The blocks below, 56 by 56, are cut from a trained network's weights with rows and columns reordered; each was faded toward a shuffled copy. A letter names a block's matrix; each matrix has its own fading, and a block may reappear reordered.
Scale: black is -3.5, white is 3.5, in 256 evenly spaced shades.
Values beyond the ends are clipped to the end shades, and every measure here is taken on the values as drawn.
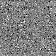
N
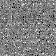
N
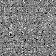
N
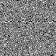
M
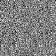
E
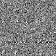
M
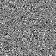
M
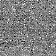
N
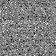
N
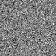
M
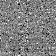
N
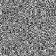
E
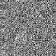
E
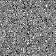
N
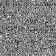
N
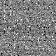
N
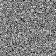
M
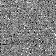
N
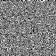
M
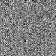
E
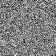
M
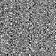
E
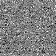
N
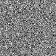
M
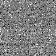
N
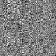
E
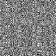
E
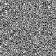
E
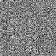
E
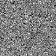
M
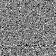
M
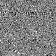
M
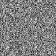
E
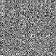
E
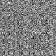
E
